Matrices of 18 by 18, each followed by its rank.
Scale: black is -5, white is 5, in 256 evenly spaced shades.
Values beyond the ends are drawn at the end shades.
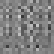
three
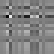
one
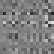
three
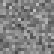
full rank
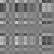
one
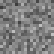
full rank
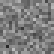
full rank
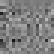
three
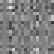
three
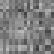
three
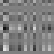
one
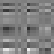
one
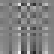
one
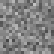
full rank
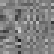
three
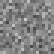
full rank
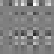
one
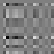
one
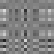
one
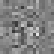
three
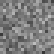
full rank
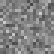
full rank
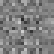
three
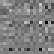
three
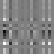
one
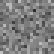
full rank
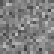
full rank
